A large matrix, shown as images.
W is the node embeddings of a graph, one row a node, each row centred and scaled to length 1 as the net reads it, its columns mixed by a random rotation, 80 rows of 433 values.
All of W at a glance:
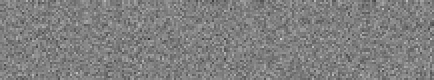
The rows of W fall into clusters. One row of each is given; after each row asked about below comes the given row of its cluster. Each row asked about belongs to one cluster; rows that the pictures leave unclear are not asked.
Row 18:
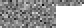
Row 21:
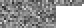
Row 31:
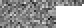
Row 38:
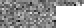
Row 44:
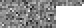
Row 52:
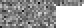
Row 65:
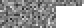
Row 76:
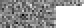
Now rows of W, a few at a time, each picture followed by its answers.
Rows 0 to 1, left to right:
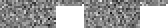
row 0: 31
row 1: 31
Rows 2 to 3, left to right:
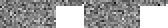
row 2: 31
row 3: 38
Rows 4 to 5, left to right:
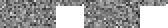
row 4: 31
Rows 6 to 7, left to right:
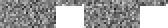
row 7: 44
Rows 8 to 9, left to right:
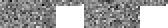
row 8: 18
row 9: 44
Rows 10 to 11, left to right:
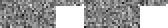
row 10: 76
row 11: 52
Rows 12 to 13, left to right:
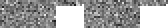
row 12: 38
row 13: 31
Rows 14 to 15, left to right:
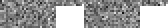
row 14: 65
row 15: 38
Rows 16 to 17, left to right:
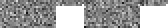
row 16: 31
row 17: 52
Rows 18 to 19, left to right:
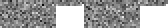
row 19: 21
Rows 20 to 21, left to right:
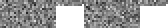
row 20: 31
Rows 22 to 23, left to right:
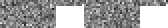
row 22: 21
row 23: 44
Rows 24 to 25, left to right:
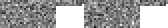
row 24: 44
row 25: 65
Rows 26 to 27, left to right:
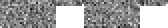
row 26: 44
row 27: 52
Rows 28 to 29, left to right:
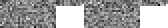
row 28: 52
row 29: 38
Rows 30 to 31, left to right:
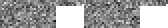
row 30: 38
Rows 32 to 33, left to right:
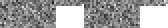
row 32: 21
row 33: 76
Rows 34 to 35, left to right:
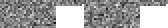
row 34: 31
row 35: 65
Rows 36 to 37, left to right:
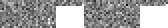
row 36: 65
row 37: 18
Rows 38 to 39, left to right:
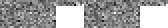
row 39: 38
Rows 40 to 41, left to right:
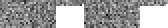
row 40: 44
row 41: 76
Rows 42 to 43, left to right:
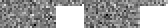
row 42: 31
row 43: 76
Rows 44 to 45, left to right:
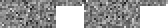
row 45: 65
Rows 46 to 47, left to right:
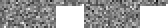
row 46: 21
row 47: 21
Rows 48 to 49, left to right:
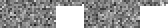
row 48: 31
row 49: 38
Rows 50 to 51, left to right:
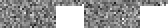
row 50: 31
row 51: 38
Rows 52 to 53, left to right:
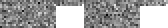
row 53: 76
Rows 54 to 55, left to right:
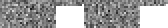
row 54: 44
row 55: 76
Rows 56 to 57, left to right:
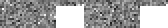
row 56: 38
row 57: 44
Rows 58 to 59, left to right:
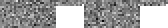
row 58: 31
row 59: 38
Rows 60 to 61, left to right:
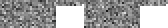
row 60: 38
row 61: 52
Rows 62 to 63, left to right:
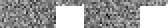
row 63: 76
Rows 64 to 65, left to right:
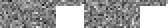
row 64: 18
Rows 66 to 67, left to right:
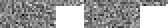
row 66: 76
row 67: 65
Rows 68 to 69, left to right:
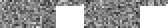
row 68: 18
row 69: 52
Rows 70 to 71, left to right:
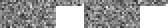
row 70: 76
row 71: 21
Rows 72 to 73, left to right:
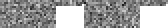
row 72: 44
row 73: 65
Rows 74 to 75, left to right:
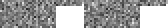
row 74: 65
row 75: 65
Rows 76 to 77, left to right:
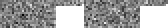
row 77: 21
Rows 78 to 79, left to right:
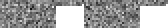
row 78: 44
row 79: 21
